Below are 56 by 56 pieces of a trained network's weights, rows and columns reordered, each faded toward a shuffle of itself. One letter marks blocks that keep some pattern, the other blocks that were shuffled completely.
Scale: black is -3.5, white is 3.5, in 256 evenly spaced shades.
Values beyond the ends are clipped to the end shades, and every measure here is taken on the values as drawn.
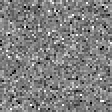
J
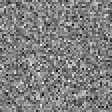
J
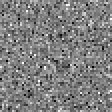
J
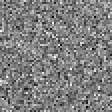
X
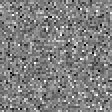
X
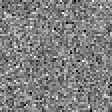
X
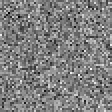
X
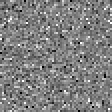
X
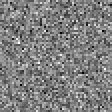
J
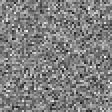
X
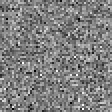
X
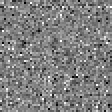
J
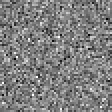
X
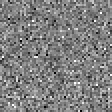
J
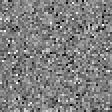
J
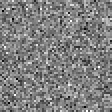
X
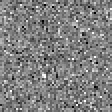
X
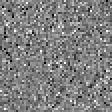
X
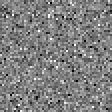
J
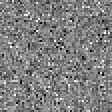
J
